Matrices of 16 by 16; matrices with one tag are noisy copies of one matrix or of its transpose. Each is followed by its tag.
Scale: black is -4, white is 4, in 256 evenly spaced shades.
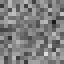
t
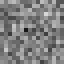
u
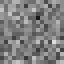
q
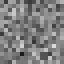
t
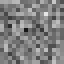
u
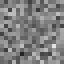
t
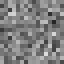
t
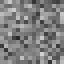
q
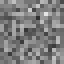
u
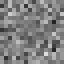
t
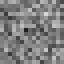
u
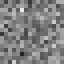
t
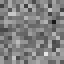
t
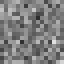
q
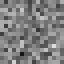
t
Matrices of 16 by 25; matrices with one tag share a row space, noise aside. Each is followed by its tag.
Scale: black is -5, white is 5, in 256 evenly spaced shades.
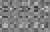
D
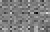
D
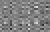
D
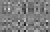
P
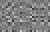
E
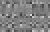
E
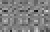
D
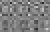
D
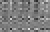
D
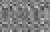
D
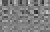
D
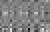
D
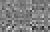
E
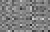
E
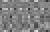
D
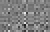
P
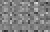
D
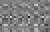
D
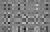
P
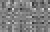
E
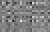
E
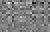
E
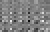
D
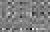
E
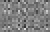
P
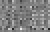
E
